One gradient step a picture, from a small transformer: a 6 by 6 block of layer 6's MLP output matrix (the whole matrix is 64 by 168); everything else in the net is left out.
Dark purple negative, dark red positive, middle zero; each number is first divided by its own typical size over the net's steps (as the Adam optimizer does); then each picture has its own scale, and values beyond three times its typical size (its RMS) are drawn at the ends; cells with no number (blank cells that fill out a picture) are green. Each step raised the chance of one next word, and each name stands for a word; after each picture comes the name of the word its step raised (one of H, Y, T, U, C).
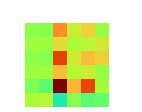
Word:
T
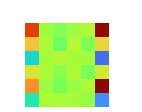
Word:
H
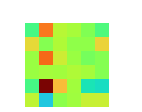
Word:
T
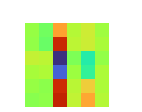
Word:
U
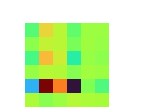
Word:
T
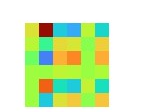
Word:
H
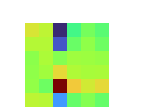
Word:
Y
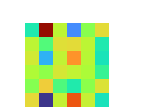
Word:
H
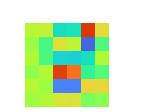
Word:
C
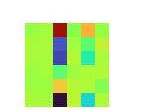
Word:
H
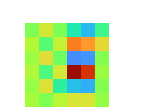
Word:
C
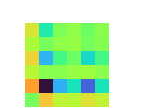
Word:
T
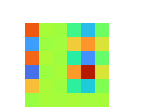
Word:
C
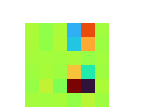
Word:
Y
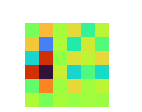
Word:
C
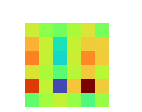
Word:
T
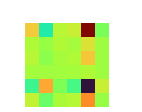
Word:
Y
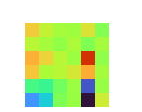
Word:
U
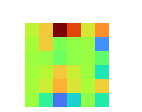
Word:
H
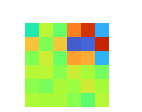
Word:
C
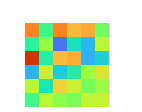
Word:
C
